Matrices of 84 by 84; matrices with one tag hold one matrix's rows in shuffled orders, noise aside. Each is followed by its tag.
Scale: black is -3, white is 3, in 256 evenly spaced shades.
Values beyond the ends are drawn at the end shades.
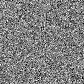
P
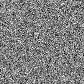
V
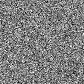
P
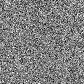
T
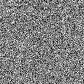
T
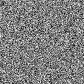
P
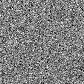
P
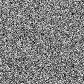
P
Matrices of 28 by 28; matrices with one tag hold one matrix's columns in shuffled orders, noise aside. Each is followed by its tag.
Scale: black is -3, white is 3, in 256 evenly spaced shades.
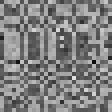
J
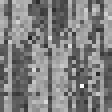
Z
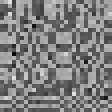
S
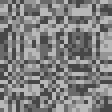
J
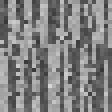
Z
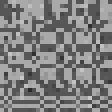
S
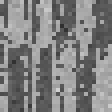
Z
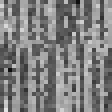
Z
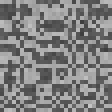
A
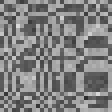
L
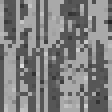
Z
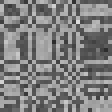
J
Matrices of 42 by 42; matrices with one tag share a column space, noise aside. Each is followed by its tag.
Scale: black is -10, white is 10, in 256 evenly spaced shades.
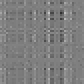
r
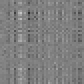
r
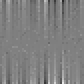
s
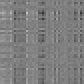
r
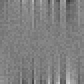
s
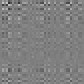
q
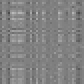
r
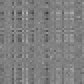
r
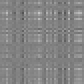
r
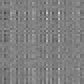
r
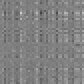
r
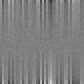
s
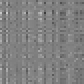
r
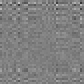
q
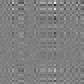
q
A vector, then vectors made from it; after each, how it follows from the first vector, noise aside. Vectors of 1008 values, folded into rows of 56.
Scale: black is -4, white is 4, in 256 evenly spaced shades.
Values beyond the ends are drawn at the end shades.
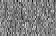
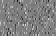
partly zeroed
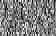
scaled up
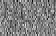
copied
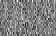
negated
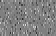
partly zeroed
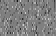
partly zeroed
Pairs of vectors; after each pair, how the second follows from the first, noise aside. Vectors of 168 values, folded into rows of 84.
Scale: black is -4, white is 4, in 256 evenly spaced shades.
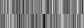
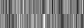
negated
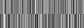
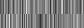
shuffled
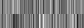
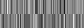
shuffled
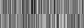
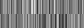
negated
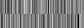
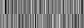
reversed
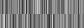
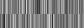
negated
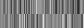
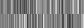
sign-scrambled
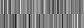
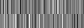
negated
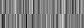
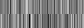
shuffled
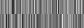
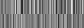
shuffled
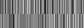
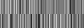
reversed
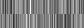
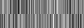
reversed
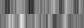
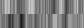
negated
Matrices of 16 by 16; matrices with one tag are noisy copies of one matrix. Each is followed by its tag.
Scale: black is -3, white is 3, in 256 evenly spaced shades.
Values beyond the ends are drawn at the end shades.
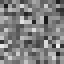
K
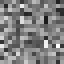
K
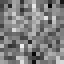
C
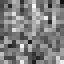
C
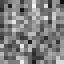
C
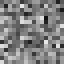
K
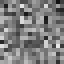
K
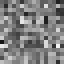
K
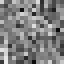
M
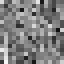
M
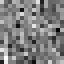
M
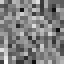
M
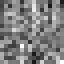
C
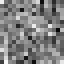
M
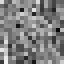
M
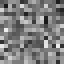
K
